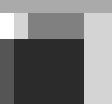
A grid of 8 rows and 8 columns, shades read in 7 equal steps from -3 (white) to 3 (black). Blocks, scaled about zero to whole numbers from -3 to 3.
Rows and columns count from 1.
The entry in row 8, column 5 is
2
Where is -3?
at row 2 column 1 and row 3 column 1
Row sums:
-8 -9 -9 7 7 7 7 7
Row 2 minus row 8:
-4 -4 -2 -2 -2 -2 0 0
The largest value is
2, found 25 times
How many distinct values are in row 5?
3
